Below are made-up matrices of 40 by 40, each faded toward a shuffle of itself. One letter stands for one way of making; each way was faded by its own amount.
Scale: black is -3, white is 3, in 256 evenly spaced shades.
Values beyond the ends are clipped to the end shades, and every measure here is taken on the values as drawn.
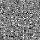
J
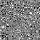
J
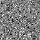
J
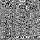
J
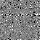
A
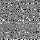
A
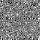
J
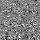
A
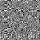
J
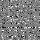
A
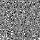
J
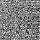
J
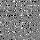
A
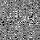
J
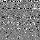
A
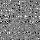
A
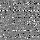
A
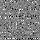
A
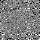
A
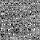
J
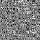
J
